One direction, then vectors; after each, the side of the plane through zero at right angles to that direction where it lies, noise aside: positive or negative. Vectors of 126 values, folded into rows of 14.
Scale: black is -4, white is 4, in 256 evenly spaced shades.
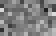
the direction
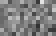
negative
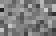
negative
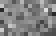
negative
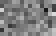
positive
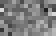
positive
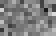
positive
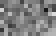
positive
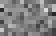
negative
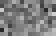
positive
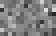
negative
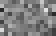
negative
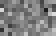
positive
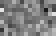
positive
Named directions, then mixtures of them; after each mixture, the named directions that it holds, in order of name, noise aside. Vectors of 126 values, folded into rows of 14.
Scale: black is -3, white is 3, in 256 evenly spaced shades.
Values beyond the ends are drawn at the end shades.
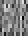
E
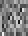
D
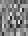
D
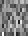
D, E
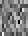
D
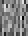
E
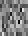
D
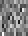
D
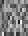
D, E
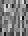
E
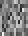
D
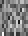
D, E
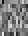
D, E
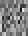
D, E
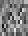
D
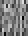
E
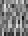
D, E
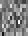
D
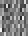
D, E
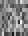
D, E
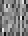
E
